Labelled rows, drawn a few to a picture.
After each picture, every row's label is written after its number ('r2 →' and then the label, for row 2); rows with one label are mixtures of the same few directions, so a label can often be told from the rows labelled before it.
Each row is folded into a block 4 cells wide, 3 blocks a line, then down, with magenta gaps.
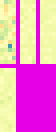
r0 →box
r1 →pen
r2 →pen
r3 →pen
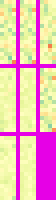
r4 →pen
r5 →pen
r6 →box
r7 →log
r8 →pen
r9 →pen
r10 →pen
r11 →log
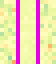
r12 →pen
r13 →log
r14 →box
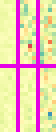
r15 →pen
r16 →box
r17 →log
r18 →log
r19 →log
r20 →box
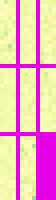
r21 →box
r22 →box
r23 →log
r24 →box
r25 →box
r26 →box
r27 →pen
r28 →pen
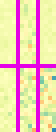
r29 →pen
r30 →box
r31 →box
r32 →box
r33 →pen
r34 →pen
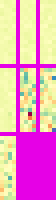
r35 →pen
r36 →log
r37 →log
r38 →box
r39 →box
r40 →pen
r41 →log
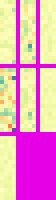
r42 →pen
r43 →box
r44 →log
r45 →pen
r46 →box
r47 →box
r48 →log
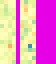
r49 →box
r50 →box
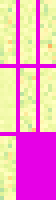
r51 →log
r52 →log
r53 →box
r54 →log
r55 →pen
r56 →log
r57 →log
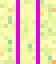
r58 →log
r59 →box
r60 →pen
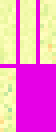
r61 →log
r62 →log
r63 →box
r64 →log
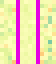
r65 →pen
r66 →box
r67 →log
